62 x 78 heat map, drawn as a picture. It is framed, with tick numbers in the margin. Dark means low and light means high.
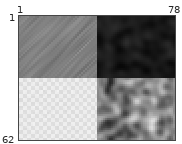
It is made of 2 by 2 panels. Panel 1,1: middling, slanting up to the right, faint in contrast. Panel 1,2: very low, blotchy, faint in contrast. Panel 2,1: very high, checkered, faint in contrast. Panel 2,2: middling, blotchy, strong in contrast.
